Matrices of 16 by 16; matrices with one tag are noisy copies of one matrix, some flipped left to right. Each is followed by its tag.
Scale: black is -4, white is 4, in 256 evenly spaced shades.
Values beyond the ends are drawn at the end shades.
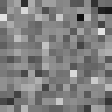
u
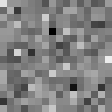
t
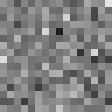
t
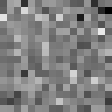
u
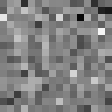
u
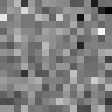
u
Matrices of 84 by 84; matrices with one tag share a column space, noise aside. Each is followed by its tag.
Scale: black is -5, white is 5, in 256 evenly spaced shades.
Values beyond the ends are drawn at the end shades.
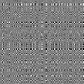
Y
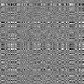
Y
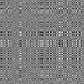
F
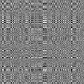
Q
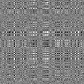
F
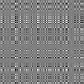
Q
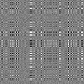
F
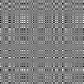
Q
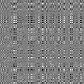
Q
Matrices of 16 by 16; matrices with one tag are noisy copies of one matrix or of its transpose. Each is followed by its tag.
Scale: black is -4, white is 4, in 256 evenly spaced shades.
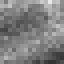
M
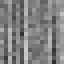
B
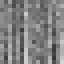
B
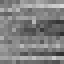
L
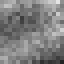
M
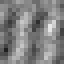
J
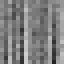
B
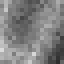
M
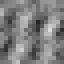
J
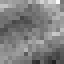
M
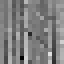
B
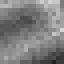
M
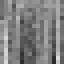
L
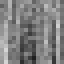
L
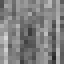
L
